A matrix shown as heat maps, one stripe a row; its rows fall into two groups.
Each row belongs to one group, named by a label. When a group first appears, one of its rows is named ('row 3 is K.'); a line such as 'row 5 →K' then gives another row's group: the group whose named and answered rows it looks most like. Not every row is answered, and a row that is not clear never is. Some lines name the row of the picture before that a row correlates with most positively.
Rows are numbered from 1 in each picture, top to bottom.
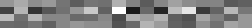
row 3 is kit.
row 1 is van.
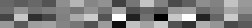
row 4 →kit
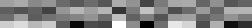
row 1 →van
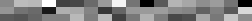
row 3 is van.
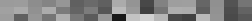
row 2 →van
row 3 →kit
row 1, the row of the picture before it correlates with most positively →1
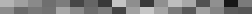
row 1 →van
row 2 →kit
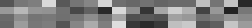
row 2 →van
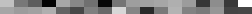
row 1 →van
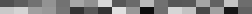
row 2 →van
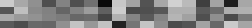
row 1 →van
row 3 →van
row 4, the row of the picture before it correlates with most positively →1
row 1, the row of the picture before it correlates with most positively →2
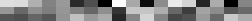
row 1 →van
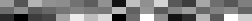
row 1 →kit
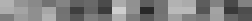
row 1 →van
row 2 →van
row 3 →van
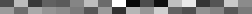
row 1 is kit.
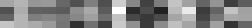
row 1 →van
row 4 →van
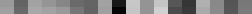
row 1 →kit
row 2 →kit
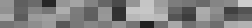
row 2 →kit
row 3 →kit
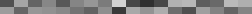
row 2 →kit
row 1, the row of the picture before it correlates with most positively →4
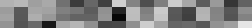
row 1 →van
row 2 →kit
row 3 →kit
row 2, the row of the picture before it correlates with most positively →2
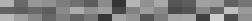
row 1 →kit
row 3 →van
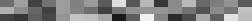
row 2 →van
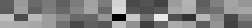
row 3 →kit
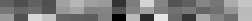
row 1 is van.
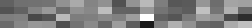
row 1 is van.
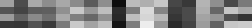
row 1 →kit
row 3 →kit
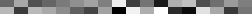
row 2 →kit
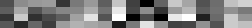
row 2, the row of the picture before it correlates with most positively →1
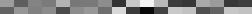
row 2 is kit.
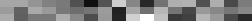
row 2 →kit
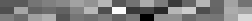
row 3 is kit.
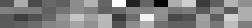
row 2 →van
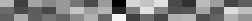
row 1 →kit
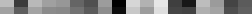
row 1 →kit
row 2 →kit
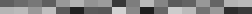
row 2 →van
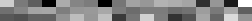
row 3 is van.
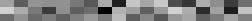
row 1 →kit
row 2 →van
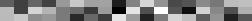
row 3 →van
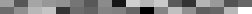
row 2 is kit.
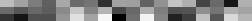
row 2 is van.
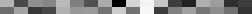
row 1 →kit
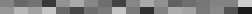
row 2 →van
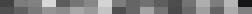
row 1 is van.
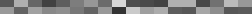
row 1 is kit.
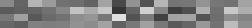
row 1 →kit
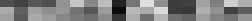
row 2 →kit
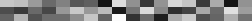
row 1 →van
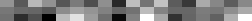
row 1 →kit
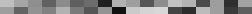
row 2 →kit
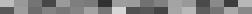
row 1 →van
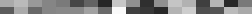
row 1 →van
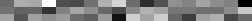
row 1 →van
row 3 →kit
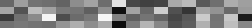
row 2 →kit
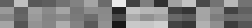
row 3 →kit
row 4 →kit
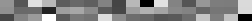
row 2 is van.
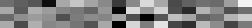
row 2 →kit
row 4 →kit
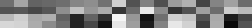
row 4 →van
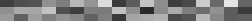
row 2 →van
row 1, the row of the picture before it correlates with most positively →2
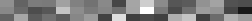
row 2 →kit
